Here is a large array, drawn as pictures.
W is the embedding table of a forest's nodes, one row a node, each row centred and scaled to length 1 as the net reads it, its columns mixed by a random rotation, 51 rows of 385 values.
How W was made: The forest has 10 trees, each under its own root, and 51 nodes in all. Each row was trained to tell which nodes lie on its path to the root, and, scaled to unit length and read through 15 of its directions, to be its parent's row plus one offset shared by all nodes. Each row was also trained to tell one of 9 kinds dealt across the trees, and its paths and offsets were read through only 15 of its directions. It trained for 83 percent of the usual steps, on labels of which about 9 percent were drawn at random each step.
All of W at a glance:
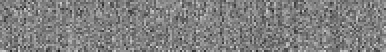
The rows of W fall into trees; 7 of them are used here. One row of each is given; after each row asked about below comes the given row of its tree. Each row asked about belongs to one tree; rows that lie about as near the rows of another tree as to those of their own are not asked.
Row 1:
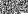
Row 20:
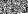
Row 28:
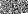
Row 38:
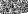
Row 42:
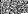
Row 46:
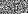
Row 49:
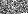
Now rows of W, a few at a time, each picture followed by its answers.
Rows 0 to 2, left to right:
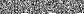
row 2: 46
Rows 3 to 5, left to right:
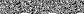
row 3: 46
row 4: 49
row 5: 46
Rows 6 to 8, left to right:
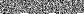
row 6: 49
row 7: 46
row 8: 20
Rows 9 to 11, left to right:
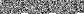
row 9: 38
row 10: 42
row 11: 1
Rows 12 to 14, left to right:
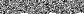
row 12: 42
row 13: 1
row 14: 1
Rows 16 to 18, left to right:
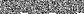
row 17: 42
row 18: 28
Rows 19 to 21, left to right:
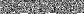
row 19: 46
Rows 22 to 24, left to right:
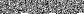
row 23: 49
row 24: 49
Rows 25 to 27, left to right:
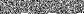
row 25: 20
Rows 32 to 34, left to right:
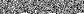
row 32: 1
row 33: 42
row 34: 1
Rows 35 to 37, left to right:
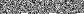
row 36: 20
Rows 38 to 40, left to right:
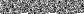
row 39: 20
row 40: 49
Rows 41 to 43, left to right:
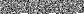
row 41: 46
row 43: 20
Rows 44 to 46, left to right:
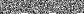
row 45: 28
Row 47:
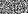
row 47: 46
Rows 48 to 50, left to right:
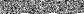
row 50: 49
